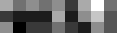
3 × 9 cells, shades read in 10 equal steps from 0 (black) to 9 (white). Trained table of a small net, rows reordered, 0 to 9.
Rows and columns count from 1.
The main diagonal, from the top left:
6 1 2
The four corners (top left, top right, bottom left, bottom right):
6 4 5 3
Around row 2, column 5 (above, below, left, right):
5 4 1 1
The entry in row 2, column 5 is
6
